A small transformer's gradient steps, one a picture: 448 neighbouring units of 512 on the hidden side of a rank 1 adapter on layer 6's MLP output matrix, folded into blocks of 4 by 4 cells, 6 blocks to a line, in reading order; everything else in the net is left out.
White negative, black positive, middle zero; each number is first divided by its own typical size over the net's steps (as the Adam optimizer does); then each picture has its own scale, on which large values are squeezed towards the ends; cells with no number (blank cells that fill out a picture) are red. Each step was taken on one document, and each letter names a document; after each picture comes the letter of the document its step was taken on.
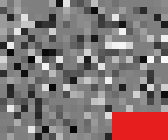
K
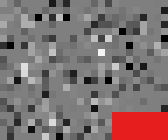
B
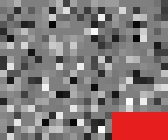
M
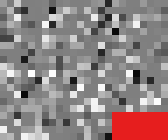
M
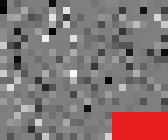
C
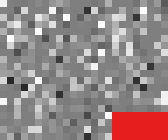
C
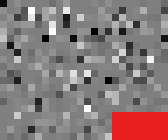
C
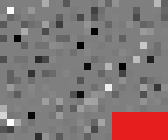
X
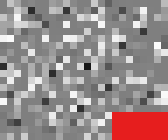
M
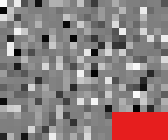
K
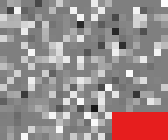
M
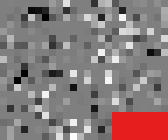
B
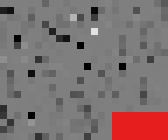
X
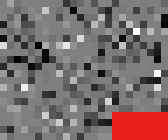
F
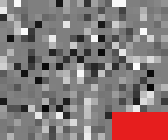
K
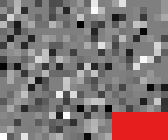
K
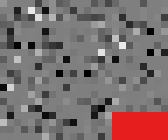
B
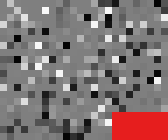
F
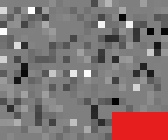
B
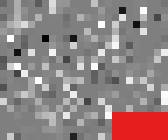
C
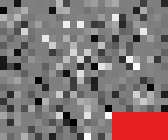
K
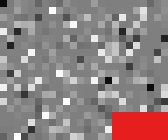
C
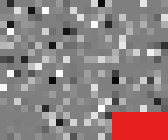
F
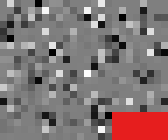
B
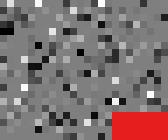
F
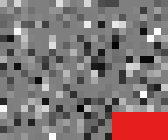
K
